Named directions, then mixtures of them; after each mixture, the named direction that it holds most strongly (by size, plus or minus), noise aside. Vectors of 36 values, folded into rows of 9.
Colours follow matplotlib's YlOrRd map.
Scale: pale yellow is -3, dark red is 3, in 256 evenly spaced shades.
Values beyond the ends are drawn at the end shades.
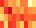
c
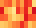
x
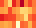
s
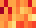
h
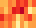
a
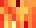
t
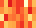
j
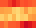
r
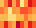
s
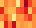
t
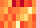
s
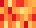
s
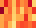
h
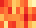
c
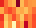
t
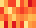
t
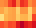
r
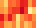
a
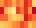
x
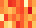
j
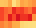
r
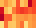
c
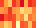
s
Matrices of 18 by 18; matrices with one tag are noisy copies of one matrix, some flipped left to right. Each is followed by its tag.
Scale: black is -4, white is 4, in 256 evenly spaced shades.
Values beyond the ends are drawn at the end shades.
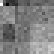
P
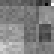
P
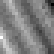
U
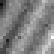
U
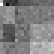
P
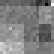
P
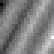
U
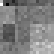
P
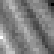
U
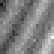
U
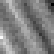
U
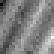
U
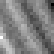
U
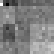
P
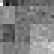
P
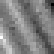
U
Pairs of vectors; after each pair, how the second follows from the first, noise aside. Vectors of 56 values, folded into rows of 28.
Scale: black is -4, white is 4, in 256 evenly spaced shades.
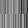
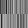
shuffled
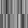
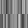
copied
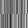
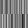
shuffled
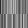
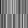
copied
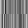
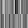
shuffled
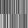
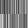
copied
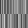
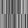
shuffled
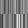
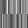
shuffled
